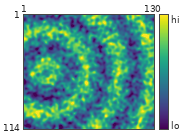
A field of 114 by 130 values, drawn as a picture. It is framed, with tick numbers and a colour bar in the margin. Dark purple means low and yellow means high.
Average level on the scale: 50%. Rings: centred on the middle left. Slope: none.
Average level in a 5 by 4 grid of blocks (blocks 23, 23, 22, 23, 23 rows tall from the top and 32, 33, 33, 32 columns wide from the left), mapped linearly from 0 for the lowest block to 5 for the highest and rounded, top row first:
4244 / 1433 / 5333 / 0432 / 4234
